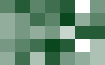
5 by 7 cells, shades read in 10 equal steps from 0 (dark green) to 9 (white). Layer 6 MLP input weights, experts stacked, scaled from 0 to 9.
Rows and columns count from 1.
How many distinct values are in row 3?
4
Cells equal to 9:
2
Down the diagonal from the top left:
3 4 5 0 4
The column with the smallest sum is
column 4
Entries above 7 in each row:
1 0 0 1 0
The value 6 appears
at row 4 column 7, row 5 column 3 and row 5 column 7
